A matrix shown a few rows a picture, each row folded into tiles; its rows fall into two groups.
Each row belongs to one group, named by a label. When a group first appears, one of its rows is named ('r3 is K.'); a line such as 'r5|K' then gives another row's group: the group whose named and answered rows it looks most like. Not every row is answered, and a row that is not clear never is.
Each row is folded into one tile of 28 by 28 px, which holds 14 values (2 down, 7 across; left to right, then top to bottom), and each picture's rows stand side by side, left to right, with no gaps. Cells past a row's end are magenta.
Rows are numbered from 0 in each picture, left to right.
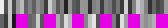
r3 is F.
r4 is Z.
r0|F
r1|F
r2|Z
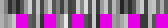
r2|F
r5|F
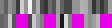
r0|F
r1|F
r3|Z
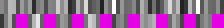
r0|F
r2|F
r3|F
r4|F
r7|F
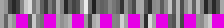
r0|Z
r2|Z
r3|Z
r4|Z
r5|Z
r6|F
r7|Z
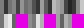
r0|F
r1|Z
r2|Z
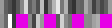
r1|Z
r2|F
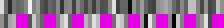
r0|Z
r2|F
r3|Z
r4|F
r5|Z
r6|Z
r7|F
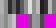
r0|Z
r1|F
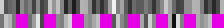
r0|F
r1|F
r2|Z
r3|Z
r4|F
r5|Z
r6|Z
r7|Z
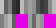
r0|F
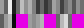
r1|Z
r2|F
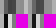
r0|Z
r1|Z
